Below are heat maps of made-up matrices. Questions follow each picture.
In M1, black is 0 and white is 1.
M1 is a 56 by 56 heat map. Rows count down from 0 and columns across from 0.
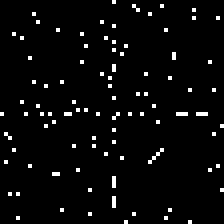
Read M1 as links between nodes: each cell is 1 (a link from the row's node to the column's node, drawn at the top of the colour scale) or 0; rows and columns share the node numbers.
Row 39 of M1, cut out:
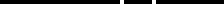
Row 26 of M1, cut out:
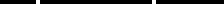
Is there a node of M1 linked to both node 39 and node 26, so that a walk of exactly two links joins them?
yes
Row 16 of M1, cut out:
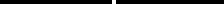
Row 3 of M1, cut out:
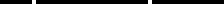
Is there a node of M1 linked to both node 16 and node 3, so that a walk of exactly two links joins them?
no
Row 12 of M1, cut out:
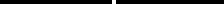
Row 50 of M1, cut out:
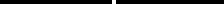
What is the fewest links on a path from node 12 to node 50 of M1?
2
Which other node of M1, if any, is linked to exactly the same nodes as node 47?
none
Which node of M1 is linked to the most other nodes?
node 28
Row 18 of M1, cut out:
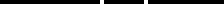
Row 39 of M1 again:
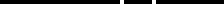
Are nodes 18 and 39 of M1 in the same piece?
yes
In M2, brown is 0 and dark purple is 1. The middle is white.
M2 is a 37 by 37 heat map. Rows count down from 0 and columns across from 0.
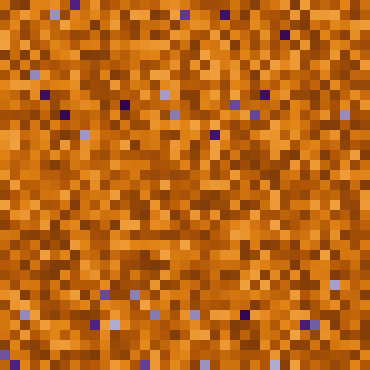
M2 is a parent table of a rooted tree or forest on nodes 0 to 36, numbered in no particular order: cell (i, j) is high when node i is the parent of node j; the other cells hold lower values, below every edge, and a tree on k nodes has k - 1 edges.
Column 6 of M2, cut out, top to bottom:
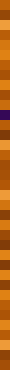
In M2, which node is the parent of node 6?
11
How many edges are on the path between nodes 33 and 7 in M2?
3
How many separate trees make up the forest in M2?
4
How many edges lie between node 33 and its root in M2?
5
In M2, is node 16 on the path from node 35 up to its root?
no
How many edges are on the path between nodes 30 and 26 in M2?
3
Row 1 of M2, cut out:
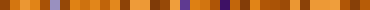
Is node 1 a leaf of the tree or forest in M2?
no
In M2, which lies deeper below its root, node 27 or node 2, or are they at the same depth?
node 2
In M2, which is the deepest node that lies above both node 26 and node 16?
9
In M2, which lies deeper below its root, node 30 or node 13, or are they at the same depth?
the same depth
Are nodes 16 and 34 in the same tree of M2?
yes
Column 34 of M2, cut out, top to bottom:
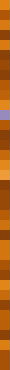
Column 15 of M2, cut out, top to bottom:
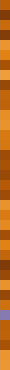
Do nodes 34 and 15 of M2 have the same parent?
no
